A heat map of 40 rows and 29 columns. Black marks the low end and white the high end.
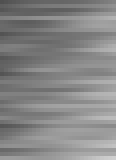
Slope: up to the bottom right. Histogram: bell-shaped. Ninth with the highest average: bottom right. Ninth with the lowest average: top left.
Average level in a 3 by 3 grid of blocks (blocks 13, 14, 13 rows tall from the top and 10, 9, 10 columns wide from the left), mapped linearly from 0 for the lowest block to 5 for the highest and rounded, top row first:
013
124
245
